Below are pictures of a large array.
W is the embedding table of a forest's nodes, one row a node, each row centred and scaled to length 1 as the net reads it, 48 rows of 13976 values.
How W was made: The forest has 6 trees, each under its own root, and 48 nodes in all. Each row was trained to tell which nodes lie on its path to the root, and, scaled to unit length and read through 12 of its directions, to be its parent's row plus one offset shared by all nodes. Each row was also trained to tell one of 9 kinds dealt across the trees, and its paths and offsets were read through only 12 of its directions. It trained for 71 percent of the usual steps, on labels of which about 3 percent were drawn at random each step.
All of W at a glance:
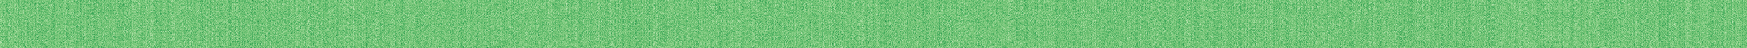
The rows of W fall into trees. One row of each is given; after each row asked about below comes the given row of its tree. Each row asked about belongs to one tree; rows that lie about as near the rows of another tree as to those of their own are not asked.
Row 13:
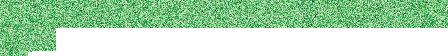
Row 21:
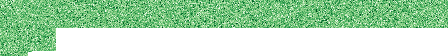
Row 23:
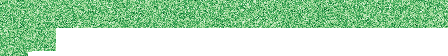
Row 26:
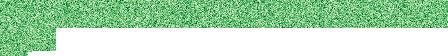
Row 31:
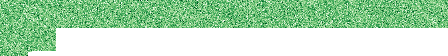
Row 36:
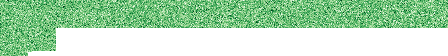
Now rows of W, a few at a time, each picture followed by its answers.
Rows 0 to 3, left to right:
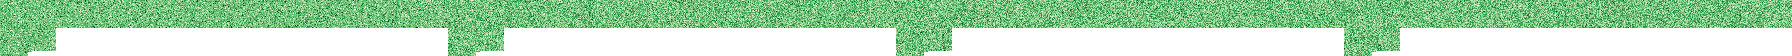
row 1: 21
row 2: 26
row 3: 21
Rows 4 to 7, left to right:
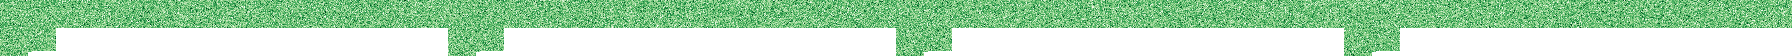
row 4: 36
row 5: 36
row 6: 21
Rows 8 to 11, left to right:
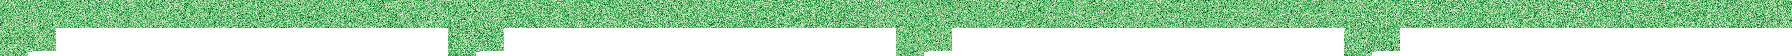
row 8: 21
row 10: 36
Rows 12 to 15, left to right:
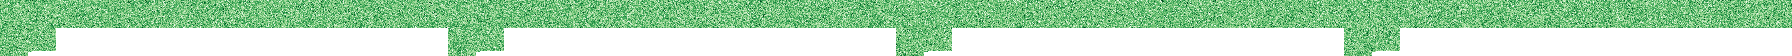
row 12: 13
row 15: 31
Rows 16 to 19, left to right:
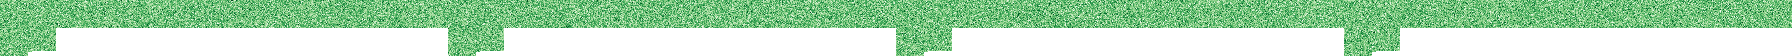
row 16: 23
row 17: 13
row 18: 31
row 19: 26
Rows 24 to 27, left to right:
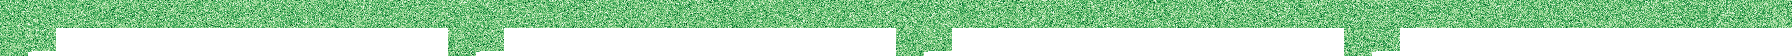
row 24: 31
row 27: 23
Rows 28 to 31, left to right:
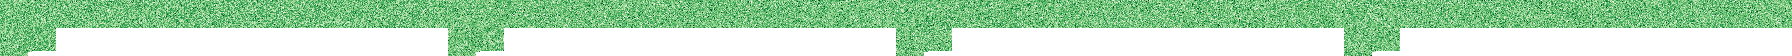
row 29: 21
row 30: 13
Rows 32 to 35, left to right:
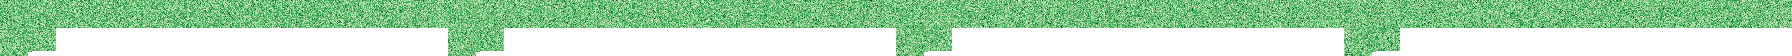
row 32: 21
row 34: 23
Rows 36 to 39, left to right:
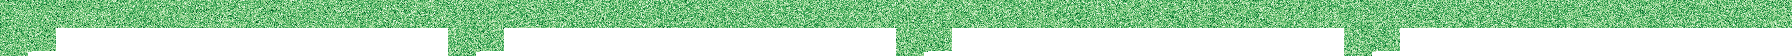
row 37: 23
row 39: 23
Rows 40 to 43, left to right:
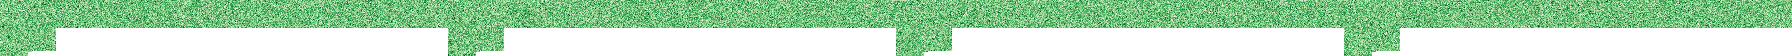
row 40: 36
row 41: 26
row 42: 26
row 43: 21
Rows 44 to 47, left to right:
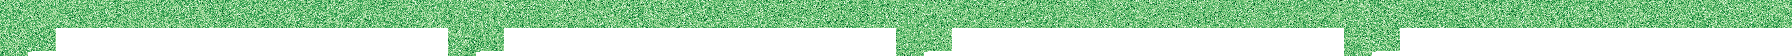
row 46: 36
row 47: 13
